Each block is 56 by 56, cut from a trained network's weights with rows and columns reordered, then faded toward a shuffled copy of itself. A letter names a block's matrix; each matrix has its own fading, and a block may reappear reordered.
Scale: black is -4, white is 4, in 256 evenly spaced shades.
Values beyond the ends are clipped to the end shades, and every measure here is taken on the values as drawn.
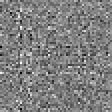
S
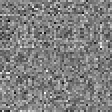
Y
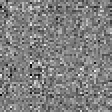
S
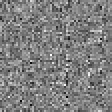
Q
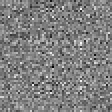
Q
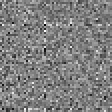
S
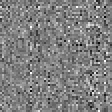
S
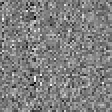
Q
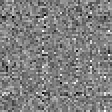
S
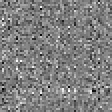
S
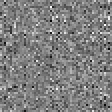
S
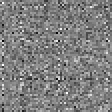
S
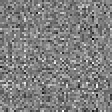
Q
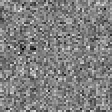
Y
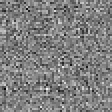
Y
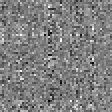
S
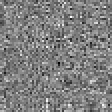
Q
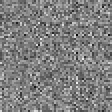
Y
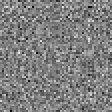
Y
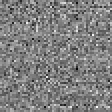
Y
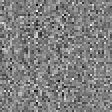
Q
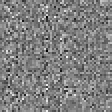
Q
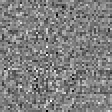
Q
